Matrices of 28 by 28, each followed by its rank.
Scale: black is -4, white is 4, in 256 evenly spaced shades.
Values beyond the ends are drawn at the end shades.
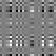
one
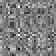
five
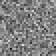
full rank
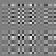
one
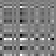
one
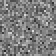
full rank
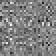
five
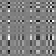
one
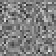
five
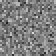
full rank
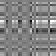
one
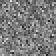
full rank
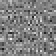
five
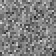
full rank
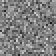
full rank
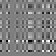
one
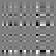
one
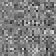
five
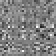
five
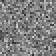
full rank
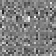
five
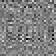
five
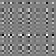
one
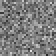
full rank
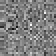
five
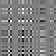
one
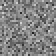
full rank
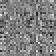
five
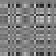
one
